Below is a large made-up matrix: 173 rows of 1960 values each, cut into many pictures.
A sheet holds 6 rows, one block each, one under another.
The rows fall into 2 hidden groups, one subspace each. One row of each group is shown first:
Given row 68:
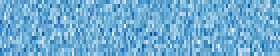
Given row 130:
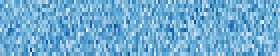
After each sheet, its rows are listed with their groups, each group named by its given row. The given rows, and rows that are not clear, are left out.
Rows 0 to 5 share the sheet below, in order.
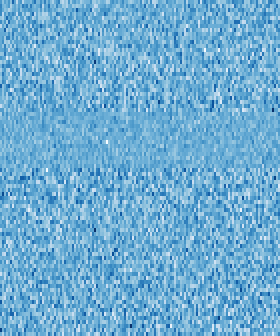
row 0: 68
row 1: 68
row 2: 68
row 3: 130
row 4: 68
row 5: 68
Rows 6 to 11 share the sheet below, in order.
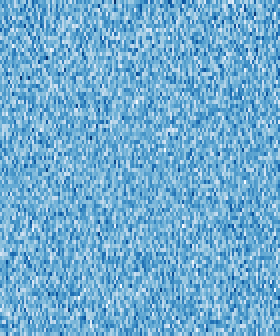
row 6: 130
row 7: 130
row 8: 68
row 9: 130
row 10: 130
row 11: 130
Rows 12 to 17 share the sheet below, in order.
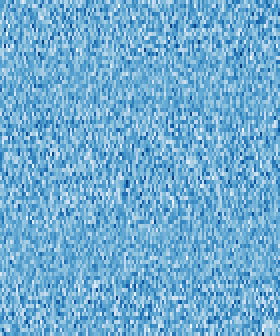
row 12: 68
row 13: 68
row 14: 130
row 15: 130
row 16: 68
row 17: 68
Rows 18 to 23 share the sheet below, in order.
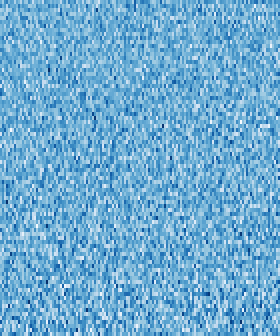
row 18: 68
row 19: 130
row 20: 68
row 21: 68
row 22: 130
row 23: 130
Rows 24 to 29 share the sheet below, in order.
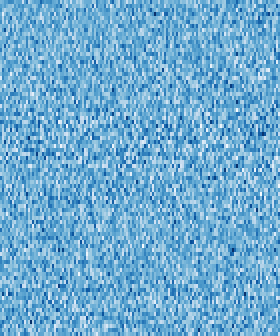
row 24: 68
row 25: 68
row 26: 68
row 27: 130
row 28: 130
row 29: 130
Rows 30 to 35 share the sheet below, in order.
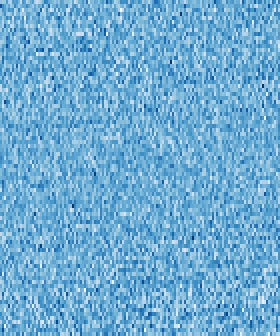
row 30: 130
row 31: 68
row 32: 130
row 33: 68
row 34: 68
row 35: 68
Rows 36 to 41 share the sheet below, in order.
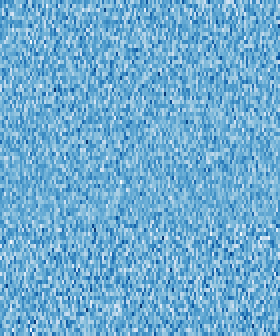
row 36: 130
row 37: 68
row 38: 130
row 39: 130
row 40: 68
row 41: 130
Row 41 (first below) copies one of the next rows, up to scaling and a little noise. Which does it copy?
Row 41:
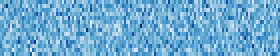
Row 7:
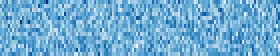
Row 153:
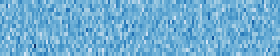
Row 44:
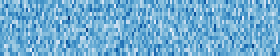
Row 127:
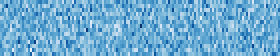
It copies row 127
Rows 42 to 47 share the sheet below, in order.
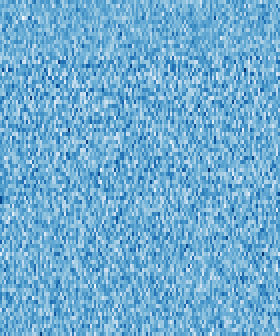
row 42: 68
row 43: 130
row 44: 130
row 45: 130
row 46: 68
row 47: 68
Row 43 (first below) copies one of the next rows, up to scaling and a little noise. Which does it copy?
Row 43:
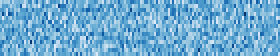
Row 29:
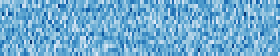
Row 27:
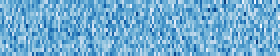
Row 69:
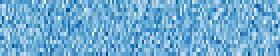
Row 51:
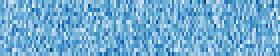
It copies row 29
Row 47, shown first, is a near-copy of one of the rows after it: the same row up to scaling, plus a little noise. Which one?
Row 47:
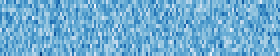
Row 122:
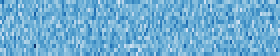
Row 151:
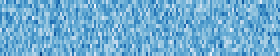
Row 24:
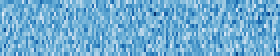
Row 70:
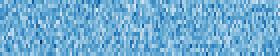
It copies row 151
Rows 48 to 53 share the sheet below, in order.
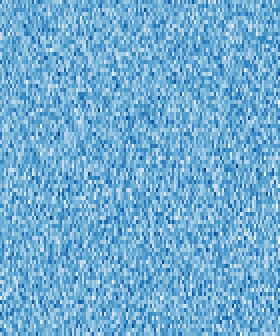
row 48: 130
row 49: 130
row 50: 68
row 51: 130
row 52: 130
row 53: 68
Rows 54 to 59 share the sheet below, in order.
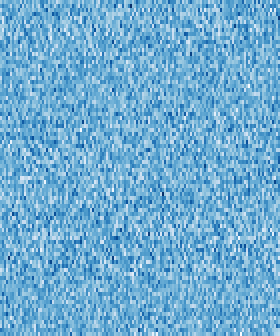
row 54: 130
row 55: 68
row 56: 130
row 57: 130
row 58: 130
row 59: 68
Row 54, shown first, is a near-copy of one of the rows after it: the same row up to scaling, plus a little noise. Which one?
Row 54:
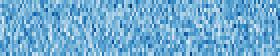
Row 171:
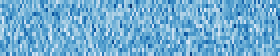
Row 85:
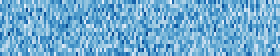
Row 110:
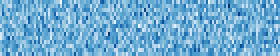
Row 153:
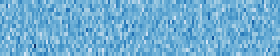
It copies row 171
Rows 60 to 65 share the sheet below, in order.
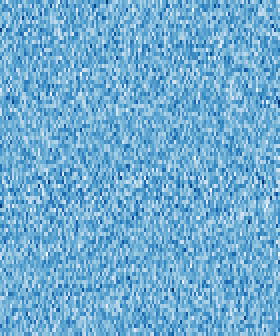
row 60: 68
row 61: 130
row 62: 130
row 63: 130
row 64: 68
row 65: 130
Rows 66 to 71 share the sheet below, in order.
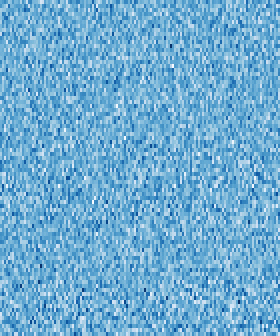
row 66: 68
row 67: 130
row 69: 130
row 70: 68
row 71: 130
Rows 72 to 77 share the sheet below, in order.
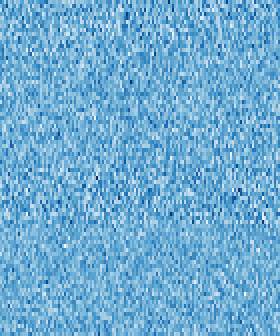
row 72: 130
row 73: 68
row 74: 68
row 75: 68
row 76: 130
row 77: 130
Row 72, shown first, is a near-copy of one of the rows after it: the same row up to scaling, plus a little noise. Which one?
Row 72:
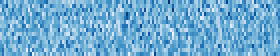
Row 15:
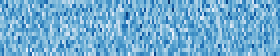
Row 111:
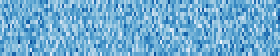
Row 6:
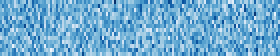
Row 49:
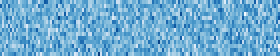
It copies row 15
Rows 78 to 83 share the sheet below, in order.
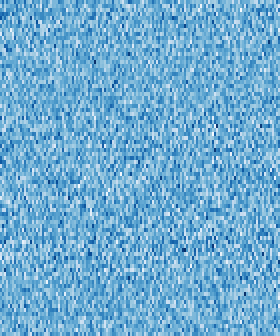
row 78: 68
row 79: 68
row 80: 68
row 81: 130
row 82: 68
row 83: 130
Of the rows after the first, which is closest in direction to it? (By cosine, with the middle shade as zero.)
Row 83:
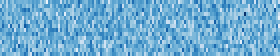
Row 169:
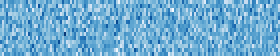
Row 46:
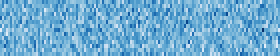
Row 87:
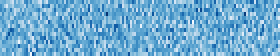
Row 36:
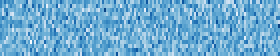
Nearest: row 87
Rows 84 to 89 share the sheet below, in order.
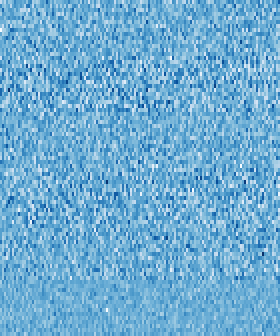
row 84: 130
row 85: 130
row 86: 68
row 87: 130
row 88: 68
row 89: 68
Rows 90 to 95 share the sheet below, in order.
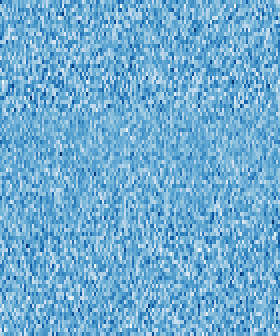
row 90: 130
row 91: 130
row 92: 68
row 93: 68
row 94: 130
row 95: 68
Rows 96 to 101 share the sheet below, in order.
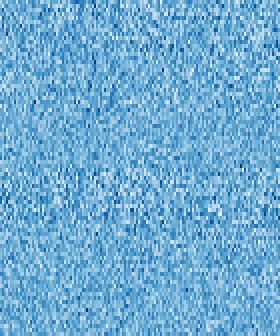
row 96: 68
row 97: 68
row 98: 68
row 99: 68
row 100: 68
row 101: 130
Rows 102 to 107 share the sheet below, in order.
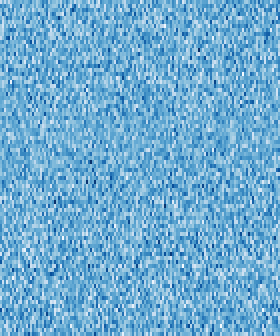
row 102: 130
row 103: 130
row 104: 130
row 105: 68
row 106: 130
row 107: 68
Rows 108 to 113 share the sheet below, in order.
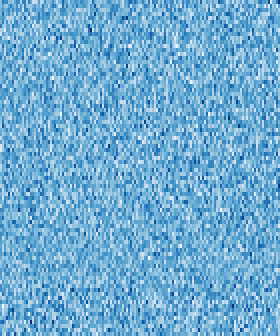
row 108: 68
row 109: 68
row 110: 130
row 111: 130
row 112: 68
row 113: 130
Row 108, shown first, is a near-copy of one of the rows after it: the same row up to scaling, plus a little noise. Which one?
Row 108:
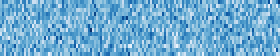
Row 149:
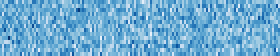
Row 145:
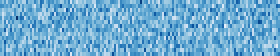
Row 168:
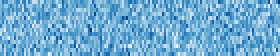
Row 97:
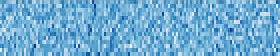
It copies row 168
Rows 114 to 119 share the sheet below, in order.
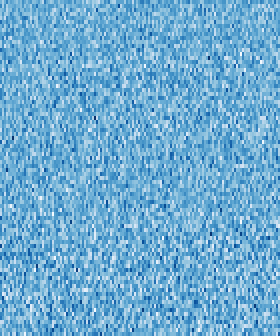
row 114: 68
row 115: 130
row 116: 68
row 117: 68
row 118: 68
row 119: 130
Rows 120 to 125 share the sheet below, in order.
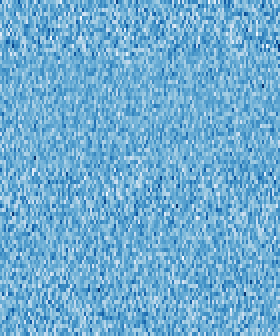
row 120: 130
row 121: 68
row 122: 68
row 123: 130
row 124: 130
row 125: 130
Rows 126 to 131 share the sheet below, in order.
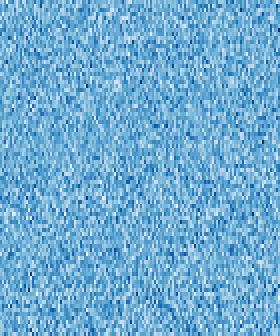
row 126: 68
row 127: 130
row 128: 68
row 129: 130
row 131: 130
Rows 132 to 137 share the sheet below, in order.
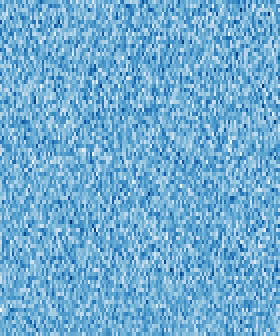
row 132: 68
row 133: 68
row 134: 130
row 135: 68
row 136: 68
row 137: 130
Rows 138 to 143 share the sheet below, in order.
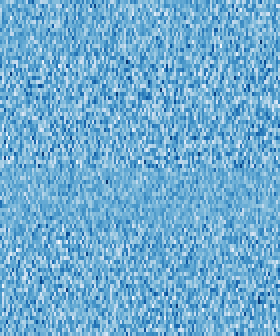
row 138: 68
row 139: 68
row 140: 68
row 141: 130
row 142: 130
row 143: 68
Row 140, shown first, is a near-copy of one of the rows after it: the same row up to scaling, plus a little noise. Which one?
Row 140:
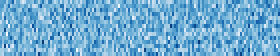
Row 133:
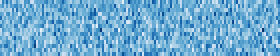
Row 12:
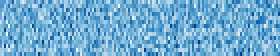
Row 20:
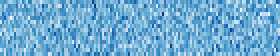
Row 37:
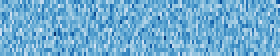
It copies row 12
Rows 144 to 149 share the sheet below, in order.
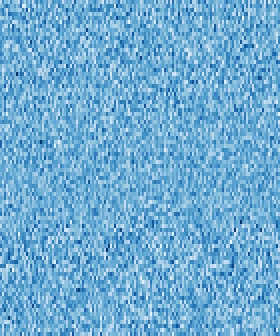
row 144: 130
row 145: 68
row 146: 68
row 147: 68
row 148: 130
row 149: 68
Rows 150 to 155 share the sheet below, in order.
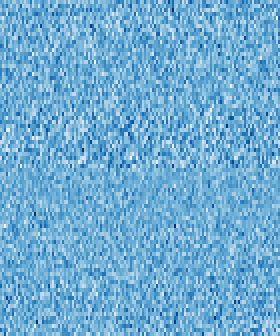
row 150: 130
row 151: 68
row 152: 68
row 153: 130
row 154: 130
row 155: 68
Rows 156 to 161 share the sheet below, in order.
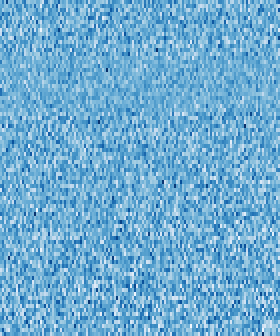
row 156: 68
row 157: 130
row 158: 130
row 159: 68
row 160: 130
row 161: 68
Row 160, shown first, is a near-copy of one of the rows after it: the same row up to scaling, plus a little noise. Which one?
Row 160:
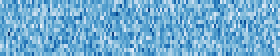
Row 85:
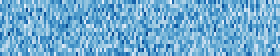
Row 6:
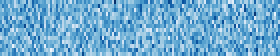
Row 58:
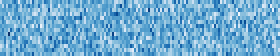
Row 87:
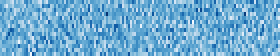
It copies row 58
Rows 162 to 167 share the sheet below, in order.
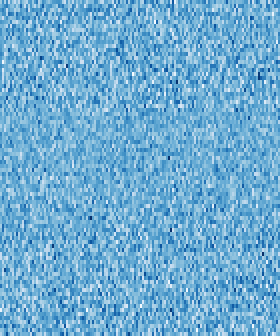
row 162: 130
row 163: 68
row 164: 68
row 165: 130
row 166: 68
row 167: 130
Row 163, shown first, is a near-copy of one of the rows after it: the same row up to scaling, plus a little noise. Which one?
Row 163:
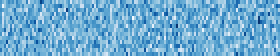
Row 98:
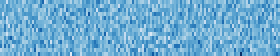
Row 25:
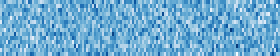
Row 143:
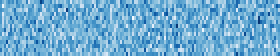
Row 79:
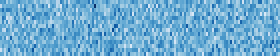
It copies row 143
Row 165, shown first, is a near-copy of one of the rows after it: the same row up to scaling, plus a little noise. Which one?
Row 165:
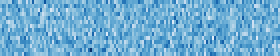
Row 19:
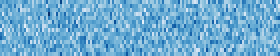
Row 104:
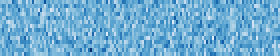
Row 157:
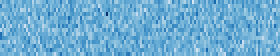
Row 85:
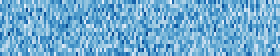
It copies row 104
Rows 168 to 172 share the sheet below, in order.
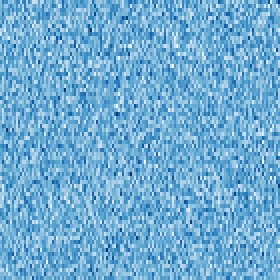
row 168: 68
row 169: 130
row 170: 68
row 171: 130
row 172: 130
